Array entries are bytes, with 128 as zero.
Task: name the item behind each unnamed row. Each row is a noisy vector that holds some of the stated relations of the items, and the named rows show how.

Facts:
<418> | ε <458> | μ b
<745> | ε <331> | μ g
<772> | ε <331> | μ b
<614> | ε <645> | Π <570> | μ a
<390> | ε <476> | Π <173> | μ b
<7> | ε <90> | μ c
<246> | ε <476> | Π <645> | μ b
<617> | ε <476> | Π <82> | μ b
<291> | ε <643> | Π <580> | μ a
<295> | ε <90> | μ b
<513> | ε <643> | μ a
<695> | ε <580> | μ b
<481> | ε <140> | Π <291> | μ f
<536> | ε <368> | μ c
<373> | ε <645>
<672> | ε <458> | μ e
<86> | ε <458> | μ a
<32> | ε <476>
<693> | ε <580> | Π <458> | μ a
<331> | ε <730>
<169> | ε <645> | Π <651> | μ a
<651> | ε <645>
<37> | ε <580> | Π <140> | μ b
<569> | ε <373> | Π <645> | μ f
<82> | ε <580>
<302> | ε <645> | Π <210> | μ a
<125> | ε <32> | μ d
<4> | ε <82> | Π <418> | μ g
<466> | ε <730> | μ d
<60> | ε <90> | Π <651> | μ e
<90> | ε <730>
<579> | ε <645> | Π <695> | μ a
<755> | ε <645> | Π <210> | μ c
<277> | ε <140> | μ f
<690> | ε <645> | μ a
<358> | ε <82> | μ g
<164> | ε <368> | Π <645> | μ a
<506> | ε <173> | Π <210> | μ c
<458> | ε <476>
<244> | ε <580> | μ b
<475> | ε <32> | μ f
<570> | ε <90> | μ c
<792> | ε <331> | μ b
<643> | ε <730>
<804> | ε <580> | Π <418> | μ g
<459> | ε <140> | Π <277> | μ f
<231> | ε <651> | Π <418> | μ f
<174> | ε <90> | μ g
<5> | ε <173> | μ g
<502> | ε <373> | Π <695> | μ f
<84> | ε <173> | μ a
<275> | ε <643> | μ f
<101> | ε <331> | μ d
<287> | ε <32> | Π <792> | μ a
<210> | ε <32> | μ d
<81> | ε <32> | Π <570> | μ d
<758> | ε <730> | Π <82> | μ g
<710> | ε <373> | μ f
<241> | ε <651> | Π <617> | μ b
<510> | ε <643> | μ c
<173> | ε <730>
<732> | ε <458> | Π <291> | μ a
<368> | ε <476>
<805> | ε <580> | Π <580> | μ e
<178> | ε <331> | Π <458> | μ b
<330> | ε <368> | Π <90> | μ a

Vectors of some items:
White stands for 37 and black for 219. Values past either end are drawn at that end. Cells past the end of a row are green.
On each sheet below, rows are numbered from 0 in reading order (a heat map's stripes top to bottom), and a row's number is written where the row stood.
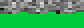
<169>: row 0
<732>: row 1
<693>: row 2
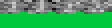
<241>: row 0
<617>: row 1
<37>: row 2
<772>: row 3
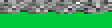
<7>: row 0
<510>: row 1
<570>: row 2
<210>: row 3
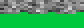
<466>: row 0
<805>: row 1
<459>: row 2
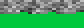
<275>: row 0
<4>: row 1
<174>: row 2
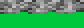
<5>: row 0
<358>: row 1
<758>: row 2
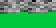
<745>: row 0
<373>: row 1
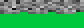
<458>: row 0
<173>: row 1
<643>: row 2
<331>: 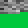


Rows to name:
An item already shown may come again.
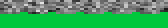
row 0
<792>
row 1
<291>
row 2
<368>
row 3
<125>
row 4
<390>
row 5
<60>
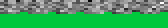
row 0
<580>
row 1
<475>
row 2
<302>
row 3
<140>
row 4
<506>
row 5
<570>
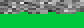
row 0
<81>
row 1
<579>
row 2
<244>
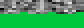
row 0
<246>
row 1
<617>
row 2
<291>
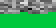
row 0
<695>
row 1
<651>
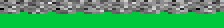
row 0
<645>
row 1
<81>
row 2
<651>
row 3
<331>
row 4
<536>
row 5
<277>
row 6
<90>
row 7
<645>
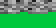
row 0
<580>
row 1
<373>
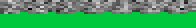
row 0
<231>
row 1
<645>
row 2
<287>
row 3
<690>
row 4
<758>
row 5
<295>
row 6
<458>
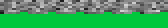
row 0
<693>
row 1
<672>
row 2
<373>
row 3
<84>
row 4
<37>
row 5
<178>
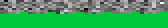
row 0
<32>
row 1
<173>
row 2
<804>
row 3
<164>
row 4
<476>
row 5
<330>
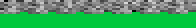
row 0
<82>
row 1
<481>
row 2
<86>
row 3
<730>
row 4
<502>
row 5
<710>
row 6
<481>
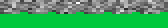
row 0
<755>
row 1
<358>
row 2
<614>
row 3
<513>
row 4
<418>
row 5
<231>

